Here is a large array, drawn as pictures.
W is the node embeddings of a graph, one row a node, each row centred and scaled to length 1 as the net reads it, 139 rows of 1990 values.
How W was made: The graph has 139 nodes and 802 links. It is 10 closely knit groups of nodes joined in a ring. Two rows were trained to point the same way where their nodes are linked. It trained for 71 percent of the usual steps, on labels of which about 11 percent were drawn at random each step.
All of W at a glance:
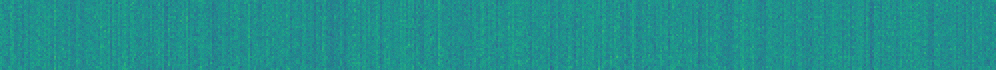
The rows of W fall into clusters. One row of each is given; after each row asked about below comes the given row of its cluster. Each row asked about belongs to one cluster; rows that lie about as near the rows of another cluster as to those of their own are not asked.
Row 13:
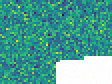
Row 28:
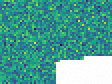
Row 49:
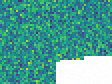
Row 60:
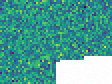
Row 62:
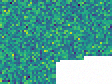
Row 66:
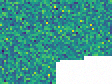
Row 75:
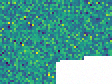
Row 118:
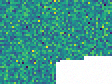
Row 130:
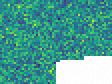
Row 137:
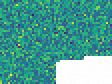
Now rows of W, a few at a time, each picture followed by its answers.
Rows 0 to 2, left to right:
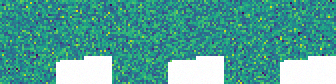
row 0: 66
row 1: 28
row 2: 49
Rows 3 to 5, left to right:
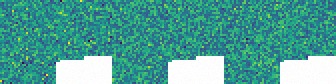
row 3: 137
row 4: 137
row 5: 75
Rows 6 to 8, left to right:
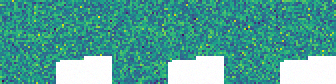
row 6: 28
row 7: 62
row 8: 66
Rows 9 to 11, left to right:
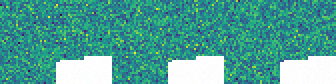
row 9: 66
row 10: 60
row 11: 130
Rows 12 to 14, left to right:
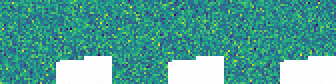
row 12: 66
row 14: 60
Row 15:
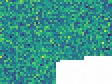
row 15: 66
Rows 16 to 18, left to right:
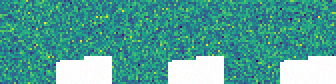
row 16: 60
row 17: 130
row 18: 66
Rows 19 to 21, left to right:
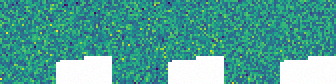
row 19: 75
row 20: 118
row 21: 137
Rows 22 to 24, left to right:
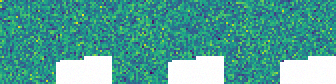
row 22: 49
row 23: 130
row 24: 60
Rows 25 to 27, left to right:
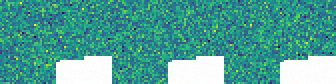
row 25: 66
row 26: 13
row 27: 75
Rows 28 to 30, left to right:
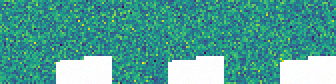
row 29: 118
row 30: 62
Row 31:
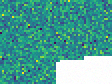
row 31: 66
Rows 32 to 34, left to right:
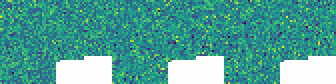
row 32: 118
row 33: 13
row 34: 118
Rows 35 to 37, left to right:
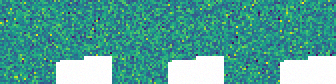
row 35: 118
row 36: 13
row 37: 137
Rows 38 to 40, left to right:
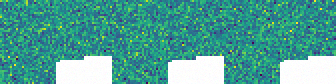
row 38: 137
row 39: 130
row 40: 75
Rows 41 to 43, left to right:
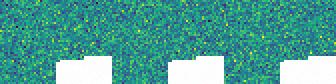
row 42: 60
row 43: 28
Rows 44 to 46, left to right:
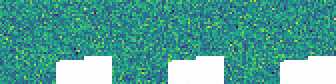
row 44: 66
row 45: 137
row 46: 13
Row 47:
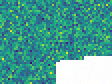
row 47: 62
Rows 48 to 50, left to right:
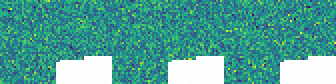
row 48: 66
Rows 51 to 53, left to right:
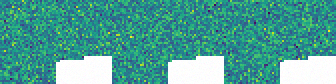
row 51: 118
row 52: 13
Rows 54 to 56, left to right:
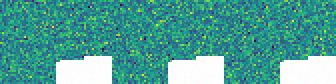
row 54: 28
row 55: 13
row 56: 13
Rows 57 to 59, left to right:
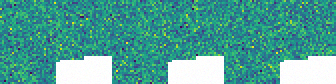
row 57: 118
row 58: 60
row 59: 62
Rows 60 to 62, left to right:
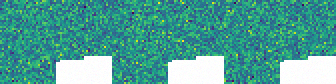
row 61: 60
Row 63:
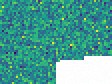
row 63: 75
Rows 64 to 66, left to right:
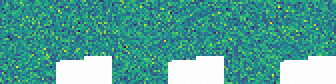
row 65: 28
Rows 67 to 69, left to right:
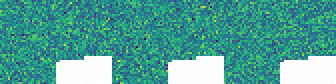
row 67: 75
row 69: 28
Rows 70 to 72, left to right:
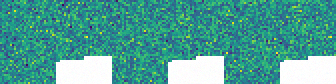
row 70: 60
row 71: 13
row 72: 66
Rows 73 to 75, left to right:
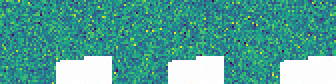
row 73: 118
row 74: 49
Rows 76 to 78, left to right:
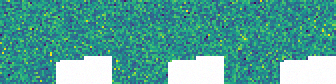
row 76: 118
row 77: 66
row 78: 62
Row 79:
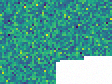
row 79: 130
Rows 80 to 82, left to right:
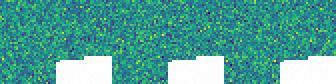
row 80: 62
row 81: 60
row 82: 75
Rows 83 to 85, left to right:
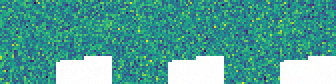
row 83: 62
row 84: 60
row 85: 75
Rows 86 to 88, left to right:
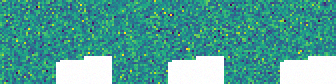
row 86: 62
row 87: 130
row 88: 137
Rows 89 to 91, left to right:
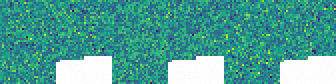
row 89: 28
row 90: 130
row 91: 137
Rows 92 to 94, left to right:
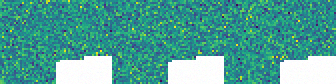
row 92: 66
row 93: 28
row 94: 60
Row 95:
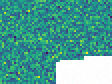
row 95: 28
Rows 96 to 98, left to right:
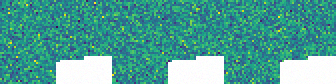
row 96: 60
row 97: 66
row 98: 62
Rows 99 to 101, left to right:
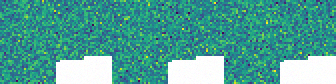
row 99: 60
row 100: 28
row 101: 60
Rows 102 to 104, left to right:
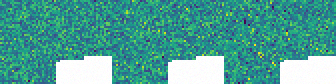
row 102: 118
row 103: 60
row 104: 62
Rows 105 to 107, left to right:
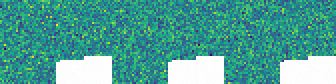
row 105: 137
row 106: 62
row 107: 118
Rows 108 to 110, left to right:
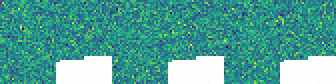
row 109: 28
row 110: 60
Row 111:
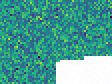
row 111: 49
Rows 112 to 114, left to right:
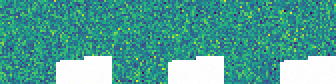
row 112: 49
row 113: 49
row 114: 118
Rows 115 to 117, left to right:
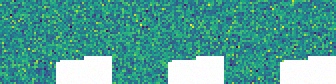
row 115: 118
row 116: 13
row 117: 28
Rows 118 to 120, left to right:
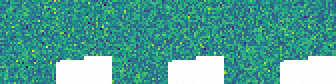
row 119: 137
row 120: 75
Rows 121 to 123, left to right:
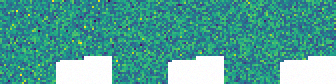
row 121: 75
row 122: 28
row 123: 130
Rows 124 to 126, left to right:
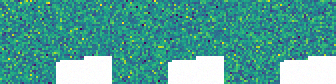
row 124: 137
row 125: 130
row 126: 28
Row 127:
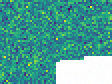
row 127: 28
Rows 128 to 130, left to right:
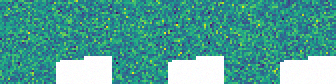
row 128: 28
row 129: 60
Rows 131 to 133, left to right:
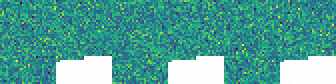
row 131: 118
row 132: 66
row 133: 49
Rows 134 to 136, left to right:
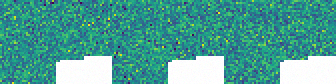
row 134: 49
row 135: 66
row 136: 66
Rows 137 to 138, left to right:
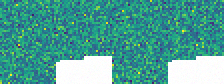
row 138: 49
